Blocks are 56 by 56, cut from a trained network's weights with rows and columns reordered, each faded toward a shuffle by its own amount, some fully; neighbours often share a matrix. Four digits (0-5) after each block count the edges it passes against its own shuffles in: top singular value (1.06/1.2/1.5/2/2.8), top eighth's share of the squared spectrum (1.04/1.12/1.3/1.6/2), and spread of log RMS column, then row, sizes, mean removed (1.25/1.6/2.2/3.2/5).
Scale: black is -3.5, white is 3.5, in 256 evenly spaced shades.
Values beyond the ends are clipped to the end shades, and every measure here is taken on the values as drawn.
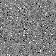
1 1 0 0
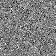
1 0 0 0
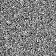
0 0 0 0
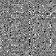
3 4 2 1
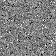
0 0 0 0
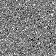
0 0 0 0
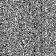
2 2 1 0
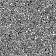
0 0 0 0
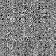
3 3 1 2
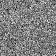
1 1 0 0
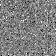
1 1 0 0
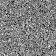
1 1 0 0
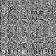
4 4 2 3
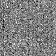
2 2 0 0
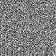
3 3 0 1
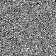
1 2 0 0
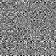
4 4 0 3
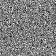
2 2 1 0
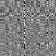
4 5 2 2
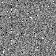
2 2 0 0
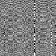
4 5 2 2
